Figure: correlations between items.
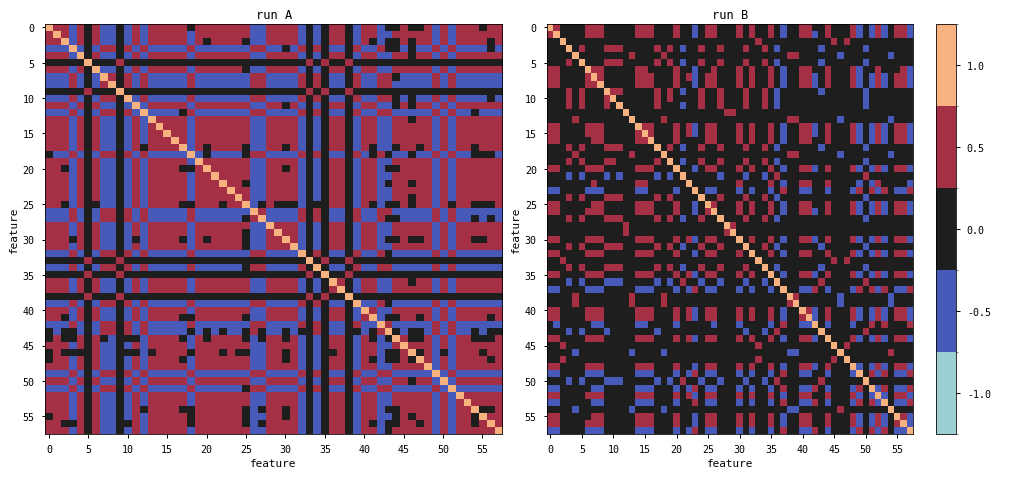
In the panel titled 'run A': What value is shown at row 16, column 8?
-0.5
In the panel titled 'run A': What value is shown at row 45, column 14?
0.5
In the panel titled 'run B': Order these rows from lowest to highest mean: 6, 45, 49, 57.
49, 57, 45, 6
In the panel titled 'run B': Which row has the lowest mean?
49
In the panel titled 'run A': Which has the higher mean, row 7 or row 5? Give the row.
5
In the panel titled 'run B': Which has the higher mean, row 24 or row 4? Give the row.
24
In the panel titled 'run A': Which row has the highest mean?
57
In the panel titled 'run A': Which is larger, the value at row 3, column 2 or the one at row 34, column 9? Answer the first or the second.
the second
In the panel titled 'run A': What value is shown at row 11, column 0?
0.5
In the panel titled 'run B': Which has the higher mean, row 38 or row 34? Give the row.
34
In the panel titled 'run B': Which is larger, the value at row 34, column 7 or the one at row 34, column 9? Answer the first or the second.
the second
